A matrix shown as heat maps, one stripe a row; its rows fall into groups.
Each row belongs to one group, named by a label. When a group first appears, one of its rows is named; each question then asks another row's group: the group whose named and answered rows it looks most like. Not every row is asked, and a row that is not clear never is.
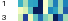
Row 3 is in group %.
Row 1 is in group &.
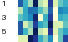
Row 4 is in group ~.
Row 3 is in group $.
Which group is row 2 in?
$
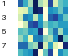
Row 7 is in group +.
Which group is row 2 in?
&
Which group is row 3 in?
%
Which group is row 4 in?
&
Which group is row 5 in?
&
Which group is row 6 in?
%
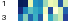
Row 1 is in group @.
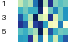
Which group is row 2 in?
&
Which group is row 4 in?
@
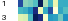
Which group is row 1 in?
+
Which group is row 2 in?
$
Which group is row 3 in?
&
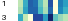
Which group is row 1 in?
$
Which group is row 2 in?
$
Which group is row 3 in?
~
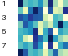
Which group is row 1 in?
~
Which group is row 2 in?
&
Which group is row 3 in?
@
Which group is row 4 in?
%
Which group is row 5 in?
$
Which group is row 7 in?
$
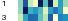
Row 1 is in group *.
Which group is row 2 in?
%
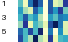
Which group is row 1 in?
&
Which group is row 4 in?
%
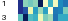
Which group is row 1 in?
+
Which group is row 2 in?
@
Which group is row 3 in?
%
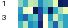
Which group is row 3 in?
+
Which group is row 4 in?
&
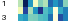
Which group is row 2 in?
*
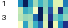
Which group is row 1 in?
+
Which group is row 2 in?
*
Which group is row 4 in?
*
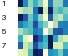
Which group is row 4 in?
@
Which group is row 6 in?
~
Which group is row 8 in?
&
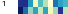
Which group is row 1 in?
@
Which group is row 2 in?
@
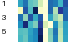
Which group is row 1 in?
%
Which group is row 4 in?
@
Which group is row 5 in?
&
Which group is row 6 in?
&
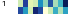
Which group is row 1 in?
*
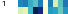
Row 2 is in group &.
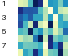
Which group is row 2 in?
@
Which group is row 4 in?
$
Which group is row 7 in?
%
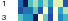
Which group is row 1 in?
+
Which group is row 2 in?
+
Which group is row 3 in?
$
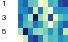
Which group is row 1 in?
%
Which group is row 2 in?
@
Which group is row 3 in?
$
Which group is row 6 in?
&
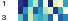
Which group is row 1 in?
+
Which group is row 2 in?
@
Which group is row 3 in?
*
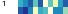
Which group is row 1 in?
+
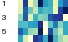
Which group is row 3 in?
%
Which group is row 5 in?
+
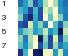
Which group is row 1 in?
@
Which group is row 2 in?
+
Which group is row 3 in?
+
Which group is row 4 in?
@
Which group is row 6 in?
*
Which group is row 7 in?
*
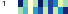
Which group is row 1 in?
~
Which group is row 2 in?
*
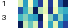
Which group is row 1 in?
*
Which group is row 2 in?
$
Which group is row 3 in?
&
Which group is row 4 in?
+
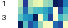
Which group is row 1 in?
%
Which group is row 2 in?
*
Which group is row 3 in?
$
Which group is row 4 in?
@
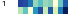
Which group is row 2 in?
*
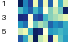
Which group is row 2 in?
+
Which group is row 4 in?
%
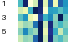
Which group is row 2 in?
&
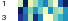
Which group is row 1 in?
*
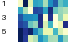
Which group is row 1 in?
%
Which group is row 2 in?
~
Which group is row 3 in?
+
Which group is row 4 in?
+
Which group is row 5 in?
@
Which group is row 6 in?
@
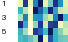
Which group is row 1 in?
%
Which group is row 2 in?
~
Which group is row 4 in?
~
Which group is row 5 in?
~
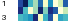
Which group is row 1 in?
+
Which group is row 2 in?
~
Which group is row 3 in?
$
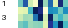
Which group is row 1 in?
*
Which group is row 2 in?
&
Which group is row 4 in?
%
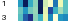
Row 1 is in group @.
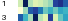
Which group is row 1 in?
%
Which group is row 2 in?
&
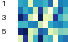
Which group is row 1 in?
*
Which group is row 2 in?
@
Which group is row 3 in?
@
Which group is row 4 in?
%
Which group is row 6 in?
*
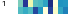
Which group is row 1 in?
*
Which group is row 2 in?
$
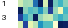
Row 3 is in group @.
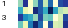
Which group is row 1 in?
*
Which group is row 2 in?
~
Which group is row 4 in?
&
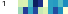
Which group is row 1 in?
&
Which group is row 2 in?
%
